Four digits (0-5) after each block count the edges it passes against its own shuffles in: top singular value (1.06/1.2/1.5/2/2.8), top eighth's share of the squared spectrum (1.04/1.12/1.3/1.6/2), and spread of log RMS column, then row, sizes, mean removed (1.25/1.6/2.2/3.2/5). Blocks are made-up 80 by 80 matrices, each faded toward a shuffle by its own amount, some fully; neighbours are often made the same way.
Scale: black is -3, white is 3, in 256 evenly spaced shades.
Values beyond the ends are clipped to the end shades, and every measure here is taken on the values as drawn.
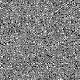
3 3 1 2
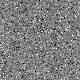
0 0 0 0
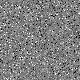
0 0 0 0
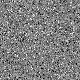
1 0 0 0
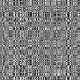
5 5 4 4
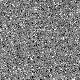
0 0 0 0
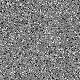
2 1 0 0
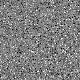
2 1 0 0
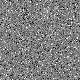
2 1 0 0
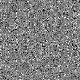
3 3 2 1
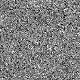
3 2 0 1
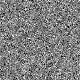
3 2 0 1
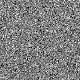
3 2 1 0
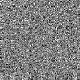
3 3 1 2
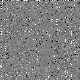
3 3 2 1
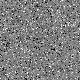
0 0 0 0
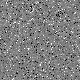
0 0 0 0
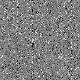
1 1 2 0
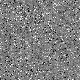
2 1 0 0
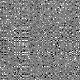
4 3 2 2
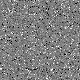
3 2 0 0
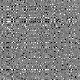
5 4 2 3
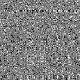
4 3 2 2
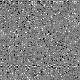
4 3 1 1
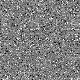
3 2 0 1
